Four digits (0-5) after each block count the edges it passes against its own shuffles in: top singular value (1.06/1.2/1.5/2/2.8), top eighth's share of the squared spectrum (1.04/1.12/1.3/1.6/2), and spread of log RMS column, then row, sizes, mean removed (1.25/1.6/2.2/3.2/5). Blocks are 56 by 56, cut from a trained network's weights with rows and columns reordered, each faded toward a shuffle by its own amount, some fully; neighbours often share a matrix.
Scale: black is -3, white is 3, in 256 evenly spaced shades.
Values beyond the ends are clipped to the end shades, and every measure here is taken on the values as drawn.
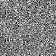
2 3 1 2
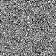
2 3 0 1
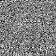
2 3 1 2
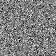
0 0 0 0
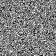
0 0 0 0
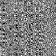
4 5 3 2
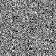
3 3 1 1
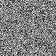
2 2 0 0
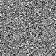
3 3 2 0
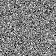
0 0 0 0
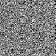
3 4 2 1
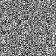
3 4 2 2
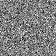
0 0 0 0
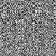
4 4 2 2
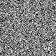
1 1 0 0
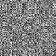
4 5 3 2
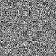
3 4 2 1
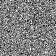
0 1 0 0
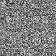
3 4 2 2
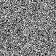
2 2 0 0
